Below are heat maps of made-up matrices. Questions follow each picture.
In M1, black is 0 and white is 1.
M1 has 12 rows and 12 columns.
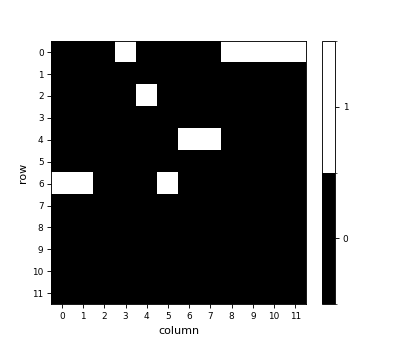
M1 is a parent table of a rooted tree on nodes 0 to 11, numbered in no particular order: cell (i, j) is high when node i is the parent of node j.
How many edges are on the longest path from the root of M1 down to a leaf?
4
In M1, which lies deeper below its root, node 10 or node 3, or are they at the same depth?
the same depth
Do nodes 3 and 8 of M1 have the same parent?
yes
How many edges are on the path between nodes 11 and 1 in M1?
3
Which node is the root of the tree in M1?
2
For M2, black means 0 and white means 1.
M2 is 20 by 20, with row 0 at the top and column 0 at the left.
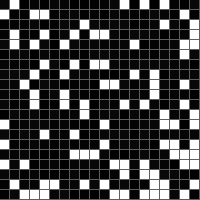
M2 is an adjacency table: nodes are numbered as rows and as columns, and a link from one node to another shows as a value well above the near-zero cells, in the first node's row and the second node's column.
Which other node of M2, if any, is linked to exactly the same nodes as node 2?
node 11
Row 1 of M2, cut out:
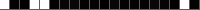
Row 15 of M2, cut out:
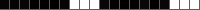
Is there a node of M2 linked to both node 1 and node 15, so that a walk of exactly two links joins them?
yes
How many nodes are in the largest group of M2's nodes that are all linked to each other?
3
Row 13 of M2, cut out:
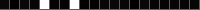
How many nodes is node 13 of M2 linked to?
2
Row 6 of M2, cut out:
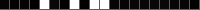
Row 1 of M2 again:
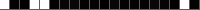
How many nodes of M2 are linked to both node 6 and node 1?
1
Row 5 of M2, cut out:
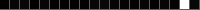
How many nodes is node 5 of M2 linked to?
1
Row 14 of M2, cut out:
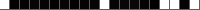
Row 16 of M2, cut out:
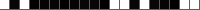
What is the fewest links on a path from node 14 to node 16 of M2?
1
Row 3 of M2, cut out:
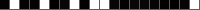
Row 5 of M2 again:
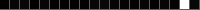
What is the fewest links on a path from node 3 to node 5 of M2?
3
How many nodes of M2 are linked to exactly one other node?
1
